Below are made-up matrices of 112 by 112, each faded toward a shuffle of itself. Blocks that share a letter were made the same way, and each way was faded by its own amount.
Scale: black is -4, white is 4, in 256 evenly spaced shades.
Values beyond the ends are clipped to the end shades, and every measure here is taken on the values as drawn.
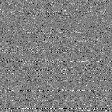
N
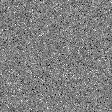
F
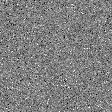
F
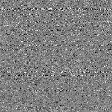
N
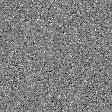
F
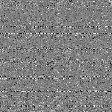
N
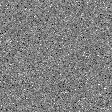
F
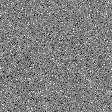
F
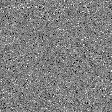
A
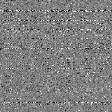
N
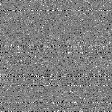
N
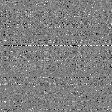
N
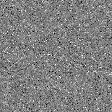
A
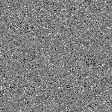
A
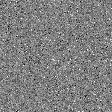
F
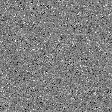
A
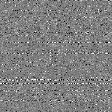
N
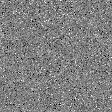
A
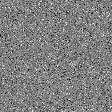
A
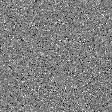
A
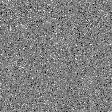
A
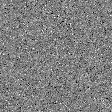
F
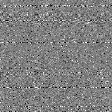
N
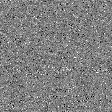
A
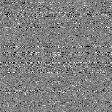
N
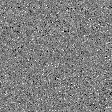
A
